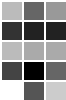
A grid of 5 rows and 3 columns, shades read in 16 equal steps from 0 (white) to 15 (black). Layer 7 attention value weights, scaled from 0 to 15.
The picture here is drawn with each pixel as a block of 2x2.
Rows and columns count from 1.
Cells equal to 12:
1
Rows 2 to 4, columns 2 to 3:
13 13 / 5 5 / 15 9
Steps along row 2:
up same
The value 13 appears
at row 2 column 2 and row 2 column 3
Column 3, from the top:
6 13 5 9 3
